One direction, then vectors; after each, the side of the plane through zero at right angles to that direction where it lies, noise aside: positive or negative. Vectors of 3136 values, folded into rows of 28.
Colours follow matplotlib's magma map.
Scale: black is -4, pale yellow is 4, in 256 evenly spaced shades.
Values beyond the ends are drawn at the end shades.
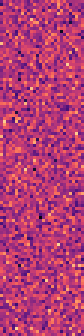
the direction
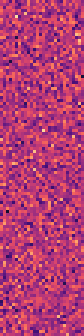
negative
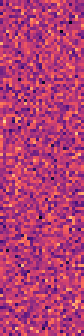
positive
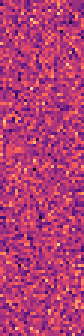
positive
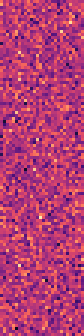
negative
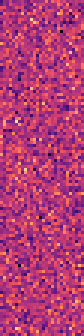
positive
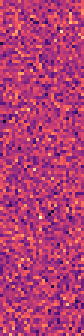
negative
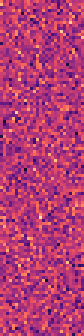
negative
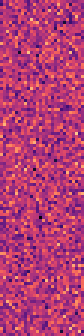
positive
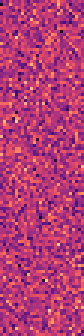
positive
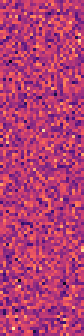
negative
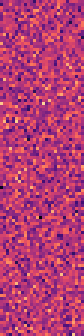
positive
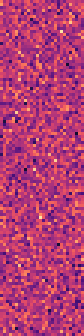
negative
